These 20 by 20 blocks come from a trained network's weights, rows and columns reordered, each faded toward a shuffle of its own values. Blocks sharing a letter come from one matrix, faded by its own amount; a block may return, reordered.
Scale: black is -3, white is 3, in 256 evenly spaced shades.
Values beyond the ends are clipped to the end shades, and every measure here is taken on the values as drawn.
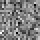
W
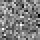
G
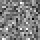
G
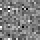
W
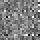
W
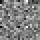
W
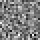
G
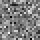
G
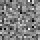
W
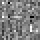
W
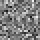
G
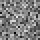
G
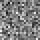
G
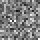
G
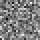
G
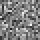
G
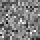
G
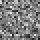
G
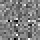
W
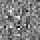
W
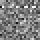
W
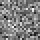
G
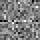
W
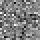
W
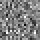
W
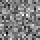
G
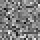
G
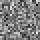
G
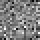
W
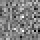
W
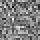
W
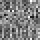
W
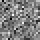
G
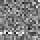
W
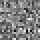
W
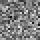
G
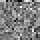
W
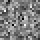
G
